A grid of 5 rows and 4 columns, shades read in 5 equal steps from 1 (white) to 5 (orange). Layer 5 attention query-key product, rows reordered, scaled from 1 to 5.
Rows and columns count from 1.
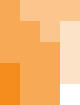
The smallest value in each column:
4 3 3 1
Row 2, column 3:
3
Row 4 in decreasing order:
5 4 4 2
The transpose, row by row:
4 4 4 5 5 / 3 4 4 4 4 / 3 3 4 4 4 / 3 2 2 2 1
